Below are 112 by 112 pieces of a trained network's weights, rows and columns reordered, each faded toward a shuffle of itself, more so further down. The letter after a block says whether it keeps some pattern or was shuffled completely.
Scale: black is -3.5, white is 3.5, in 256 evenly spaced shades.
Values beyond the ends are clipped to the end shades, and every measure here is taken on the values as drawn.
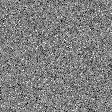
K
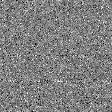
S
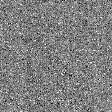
S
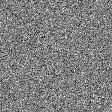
K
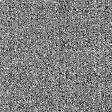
S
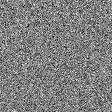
K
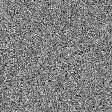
K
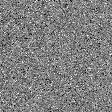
K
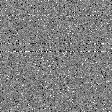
S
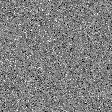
K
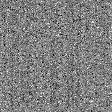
S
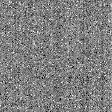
S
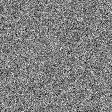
K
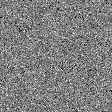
K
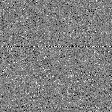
S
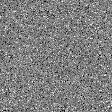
S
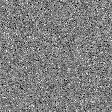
K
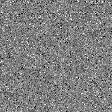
S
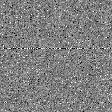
S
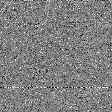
S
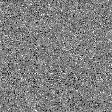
S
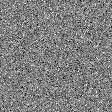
K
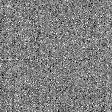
S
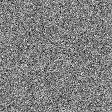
K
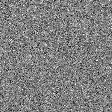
K
